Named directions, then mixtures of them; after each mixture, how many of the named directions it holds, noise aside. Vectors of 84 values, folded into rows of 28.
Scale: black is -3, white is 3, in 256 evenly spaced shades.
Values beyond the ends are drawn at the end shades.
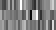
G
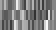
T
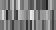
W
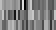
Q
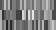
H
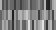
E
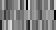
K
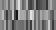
one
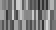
three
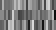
two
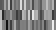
two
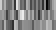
three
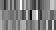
one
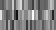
three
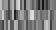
three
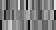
one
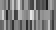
one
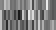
two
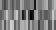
three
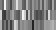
two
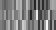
three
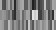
three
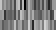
three
